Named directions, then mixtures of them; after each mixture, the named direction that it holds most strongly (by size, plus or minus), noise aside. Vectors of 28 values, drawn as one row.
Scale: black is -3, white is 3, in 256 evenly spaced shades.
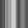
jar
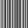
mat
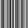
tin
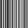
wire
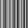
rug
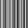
rug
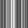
jar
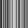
wire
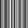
tin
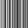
mat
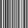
wire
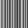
mat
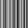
rug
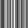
tin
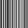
wire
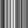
jar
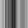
jar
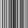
wire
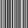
mat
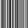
tin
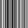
wire
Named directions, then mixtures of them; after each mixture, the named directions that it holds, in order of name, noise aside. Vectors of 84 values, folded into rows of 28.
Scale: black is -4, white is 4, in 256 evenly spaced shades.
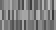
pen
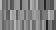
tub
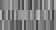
pen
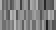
tub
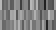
tub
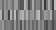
pen, tub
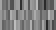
tub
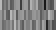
tub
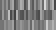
pen, tub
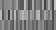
pen, tub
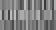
pen, tub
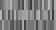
pen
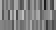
pen, tub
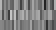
pen, tub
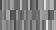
tub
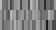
tub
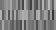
pen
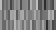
tub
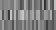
pen, tub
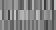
pen, tub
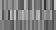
pen, tub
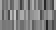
pen, tub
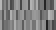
tub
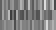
pen, tub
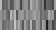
tub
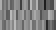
tub
